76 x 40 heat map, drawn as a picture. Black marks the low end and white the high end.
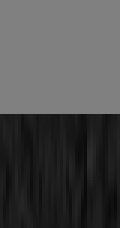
The table splits into 2 rows of 1 panel. Panel 1,1: middling, flat. Panel 2,1: very low, streaked downward, faint in contrast.
